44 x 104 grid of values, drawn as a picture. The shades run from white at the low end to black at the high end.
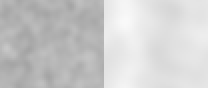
The table splits into one row of 2 panels. Panel 1,1: low, blotchy, faint in contrast. Panel 1,2: very low, smooth, faint in contrast.
